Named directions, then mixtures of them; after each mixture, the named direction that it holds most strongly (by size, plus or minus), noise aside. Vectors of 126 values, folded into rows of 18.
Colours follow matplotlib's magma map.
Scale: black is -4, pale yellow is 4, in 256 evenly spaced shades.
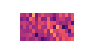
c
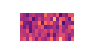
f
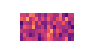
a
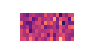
f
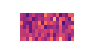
f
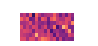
c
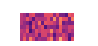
f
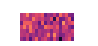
f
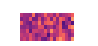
f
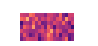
a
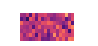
c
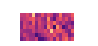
c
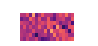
c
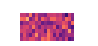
c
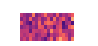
f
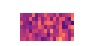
f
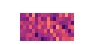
c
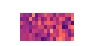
c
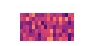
a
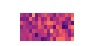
c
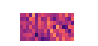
c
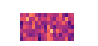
a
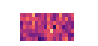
a
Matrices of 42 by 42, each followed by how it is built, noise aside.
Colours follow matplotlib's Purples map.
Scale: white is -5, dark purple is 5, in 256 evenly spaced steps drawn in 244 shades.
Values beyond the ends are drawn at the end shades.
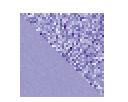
upper triangular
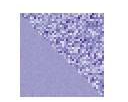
upper triangular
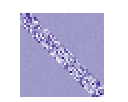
banded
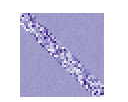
banded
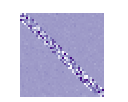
banded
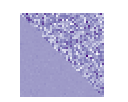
upper triangular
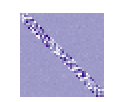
banded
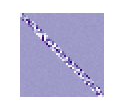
banded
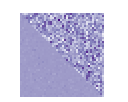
upper triangular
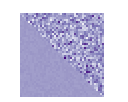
upper triangular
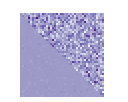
upper triangular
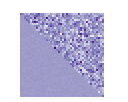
upper triangular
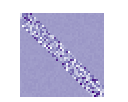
banded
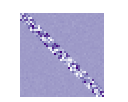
banded
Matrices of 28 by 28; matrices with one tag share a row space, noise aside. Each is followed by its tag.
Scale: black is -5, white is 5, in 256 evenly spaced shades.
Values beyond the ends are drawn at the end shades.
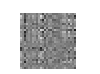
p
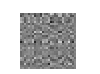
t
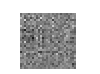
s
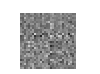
t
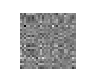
s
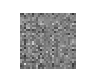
s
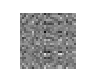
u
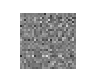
t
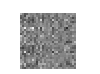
s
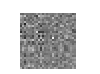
s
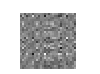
u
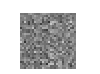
t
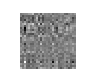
s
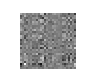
p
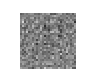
u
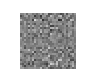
t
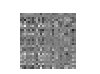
s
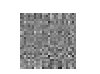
t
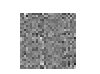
p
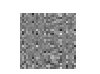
u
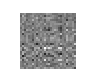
u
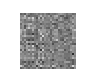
s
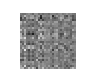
s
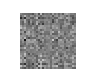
s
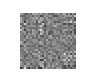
p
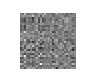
s
